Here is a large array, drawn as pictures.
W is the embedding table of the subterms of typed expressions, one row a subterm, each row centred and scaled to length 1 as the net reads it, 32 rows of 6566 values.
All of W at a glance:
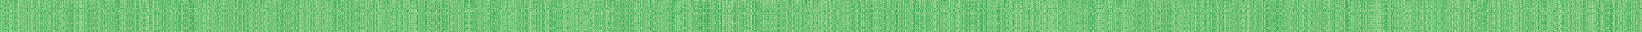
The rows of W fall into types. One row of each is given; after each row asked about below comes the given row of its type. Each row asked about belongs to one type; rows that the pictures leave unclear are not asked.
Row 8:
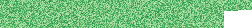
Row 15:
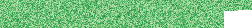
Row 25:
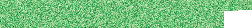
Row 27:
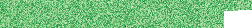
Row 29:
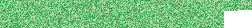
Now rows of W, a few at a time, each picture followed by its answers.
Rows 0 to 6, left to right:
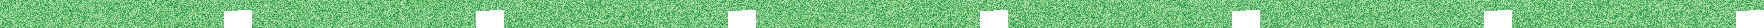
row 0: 25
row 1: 15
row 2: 15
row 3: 8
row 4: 25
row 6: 15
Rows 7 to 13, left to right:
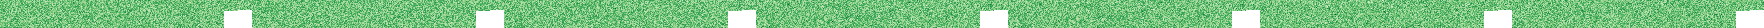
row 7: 27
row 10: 29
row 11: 29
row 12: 27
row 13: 25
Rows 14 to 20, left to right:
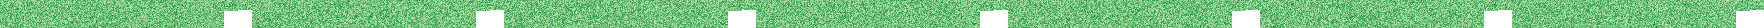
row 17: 29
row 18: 27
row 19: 29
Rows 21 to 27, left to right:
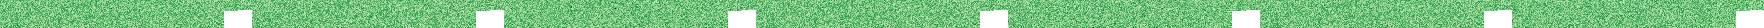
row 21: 29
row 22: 15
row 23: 15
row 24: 29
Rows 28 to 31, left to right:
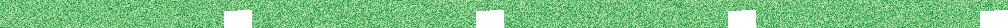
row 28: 27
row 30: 25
